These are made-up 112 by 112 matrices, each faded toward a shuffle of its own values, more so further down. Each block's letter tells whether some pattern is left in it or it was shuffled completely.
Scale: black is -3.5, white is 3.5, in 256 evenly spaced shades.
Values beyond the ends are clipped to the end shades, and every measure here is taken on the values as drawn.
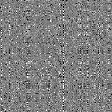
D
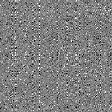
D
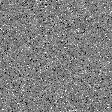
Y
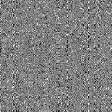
D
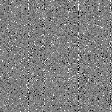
D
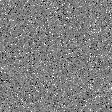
Y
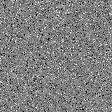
Y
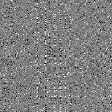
D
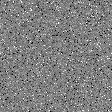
Y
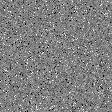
Y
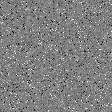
Y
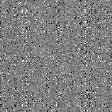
D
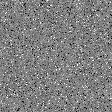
Y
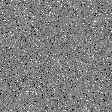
Y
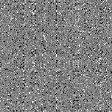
D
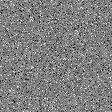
Y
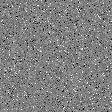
Y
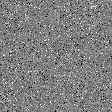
Y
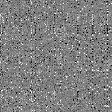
D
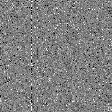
D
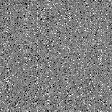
D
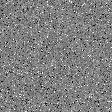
Y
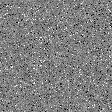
Y
